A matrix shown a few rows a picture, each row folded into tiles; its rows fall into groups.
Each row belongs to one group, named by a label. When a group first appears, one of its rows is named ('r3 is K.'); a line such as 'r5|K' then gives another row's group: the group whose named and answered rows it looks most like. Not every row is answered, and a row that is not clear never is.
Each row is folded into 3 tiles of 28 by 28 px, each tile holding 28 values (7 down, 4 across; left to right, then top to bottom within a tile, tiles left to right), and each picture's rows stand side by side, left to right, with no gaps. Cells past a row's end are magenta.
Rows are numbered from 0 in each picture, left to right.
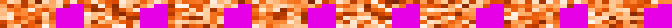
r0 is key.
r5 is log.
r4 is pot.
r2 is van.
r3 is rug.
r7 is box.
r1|pot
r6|key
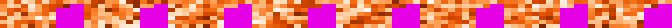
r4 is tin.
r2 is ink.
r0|box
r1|pot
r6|log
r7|box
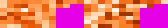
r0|rug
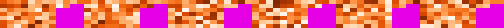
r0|key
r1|box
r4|van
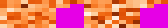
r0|log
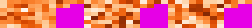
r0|rug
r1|log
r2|pot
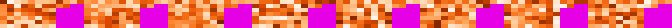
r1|rug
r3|pot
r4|rug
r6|van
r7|log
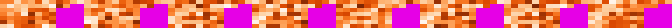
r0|rug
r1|box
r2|ink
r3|ink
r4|van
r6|ink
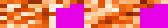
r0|van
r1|tin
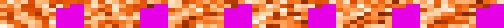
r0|pot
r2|tin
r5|tin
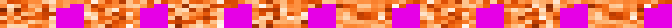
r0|van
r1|key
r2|tin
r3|box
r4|key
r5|key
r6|rug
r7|key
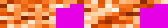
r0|van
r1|tin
